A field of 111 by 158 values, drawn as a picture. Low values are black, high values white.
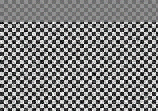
No overall slope runs across the table. The top part is calmer, up to a seam about 20% of the way down. A checkerboard runs through the table. Overall the values sit about 50% of the way up the scale. The halves do not mirror each other.
